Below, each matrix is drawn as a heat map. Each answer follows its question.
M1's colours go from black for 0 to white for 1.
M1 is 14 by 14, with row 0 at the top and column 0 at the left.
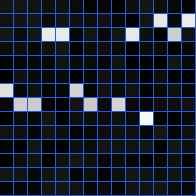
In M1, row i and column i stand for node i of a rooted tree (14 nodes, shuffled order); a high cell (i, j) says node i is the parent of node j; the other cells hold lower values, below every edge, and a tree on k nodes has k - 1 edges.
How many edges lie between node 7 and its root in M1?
0
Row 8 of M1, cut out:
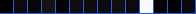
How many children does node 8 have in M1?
1
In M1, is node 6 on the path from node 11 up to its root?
no
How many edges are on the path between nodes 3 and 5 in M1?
4
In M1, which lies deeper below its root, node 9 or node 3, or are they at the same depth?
the same depth
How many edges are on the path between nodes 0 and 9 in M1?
4
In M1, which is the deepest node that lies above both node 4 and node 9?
2
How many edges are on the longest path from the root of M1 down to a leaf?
2
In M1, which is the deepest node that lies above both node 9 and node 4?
2
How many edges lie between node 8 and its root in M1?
1
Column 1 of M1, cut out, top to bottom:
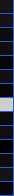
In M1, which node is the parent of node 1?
7
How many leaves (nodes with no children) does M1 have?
9
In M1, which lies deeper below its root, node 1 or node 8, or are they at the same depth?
the same depth
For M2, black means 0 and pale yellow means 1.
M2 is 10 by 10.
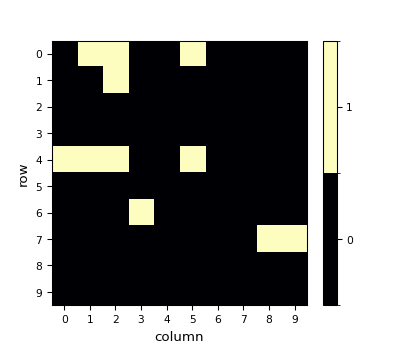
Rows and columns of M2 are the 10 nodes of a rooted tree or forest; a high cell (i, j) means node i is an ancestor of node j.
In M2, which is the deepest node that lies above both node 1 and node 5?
0
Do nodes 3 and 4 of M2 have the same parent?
no
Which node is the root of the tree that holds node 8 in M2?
7
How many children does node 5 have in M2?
0
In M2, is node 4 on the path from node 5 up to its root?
yes
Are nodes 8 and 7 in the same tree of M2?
yes
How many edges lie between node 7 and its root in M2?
0
